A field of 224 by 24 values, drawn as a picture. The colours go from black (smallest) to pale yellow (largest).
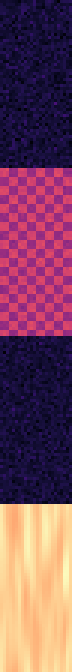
It is made of 4 by 1 panels. Panel 1,1: very low, fine-grained, faint in contrast. Panel 2,1: middling, checkered. Panel 3,1: very low, fine-grained, faint in contrast. Panel 4,1: very high, streaked downward, faint in contrast.
